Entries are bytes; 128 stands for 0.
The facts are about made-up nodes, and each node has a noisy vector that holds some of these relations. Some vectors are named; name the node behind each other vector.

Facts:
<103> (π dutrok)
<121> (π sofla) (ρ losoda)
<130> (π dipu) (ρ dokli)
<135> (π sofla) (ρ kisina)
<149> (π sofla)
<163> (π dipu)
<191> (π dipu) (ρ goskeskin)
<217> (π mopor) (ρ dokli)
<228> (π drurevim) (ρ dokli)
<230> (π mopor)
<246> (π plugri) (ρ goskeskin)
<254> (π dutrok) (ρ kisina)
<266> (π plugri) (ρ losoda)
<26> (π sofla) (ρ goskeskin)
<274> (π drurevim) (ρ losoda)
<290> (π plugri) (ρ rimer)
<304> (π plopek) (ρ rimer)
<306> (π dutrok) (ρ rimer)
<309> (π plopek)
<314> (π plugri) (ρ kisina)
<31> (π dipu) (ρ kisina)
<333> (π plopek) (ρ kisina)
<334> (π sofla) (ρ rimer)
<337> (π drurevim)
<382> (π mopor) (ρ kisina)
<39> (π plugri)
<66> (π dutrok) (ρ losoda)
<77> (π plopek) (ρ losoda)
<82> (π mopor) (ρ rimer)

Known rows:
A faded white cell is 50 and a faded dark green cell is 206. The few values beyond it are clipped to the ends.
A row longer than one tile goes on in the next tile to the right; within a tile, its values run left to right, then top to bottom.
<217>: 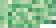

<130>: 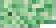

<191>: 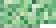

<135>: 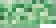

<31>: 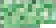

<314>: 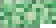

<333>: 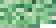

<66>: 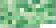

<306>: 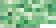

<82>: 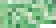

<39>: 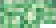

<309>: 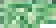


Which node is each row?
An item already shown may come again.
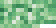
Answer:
<149>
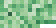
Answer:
<130>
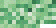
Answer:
<77>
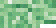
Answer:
<230>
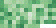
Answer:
<266>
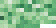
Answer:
<254>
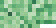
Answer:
<130>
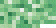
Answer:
<103>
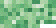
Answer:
<274>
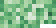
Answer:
<246>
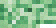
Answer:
<121>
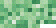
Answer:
<274>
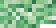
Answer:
<304>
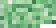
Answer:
<382>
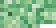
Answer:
<163>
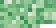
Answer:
<163>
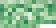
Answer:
<334>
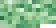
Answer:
<254>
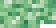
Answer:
<337>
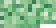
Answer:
<31>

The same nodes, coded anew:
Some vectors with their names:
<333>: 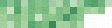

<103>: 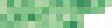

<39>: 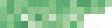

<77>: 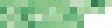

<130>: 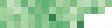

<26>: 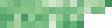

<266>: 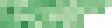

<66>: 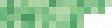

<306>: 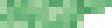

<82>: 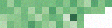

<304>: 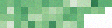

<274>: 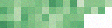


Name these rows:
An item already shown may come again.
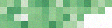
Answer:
<314>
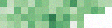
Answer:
<31>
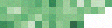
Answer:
<228>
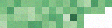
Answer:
<82>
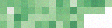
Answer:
<309>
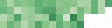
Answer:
<217>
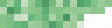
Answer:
<314>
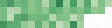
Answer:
<337>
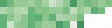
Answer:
<191>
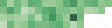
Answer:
<382>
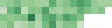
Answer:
<254>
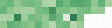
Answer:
<230>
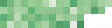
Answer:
<191>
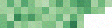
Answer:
<103>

